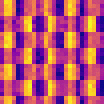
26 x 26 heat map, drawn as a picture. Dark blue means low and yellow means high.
There is no seam. There is no overall slope. Upright stripes repeat 5 times across the table.
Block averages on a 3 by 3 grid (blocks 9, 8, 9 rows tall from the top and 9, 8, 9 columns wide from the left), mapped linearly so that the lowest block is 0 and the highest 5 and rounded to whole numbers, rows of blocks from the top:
5 0 3
5 0 3
5 0 3
